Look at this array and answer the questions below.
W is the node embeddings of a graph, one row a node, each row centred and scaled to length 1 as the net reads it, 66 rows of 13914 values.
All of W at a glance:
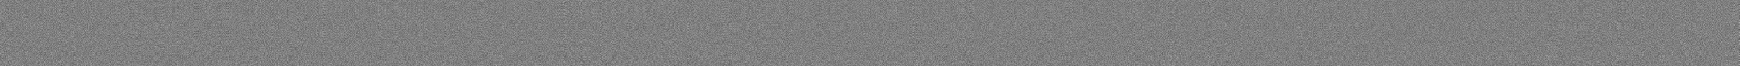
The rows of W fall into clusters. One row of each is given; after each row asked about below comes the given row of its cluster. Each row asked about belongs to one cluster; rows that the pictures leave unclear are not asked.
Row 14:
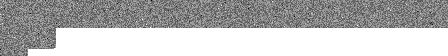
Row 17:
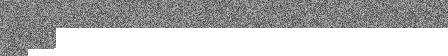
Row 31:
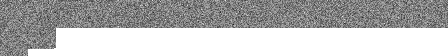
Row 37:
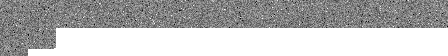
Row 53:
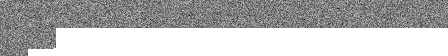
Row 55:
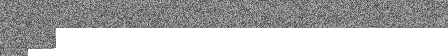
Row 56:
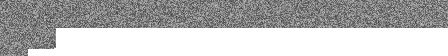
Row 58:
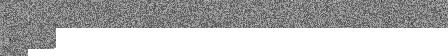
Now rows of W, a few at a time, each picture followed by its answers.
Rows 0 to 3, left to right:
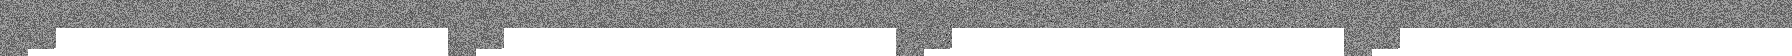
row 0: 17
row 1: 53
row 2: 56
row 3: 31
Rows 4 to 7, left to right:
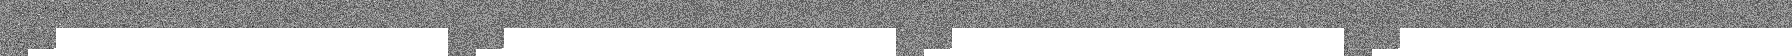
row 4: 56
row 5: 14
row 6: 31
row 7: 37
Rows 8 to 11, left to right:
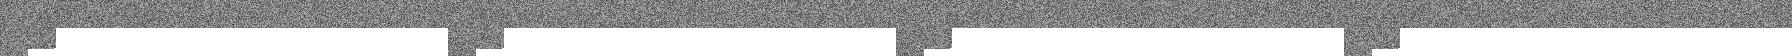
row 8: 31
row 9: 53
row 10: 14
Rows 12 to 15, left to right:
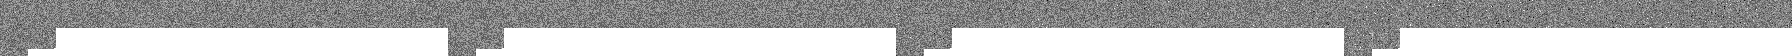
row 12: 17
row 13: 53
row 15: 37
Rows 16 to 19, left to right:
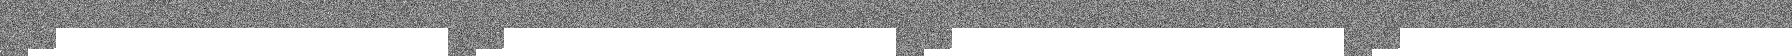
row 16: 53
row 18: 37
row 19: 31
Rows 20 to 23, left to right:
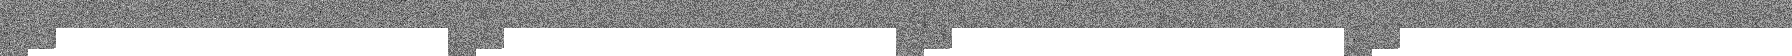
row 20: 14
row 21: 53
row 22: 55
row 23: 58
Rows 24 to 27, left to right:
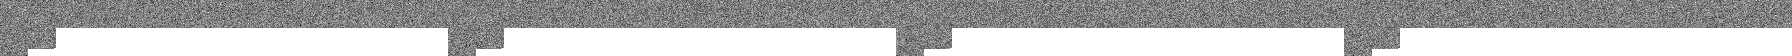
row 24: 14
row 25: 14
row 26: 58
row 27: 31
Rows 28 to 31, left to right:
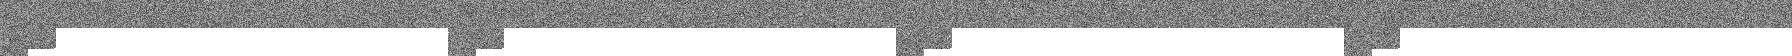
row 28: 58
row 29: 56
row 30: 17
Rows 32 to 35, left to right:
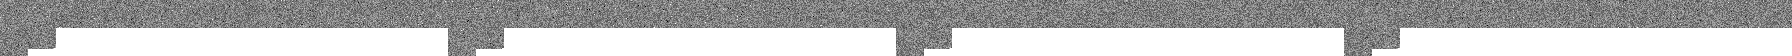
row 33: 31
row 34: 53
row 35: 14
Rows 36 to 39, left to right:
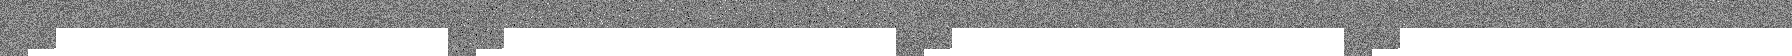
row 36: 31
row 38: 53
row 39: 56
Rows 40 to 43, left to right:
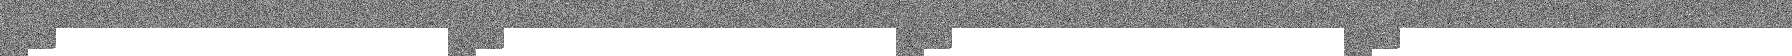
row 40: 14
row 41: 17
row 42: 17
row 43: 14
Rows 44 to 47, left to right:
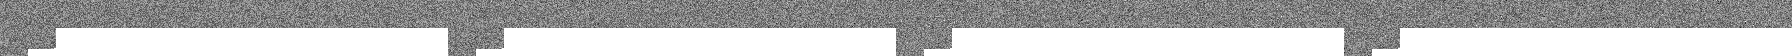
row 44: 58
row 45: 53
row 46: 31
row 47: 56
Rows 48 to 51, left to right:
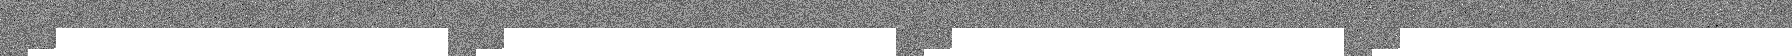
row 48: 14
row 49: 56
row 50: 17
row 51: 31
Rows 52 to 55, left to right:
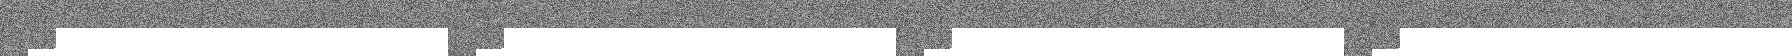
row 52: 37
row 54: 37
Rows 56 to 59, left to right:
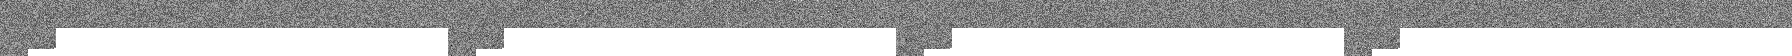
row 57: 56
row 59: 56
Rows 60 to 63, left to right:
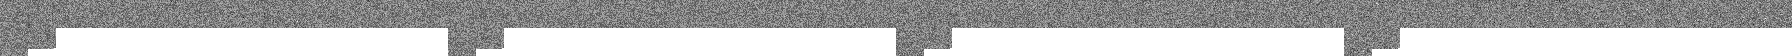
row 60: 55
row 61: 53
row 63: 17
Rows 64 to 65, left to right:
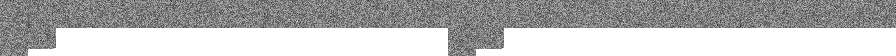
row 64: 55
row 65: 17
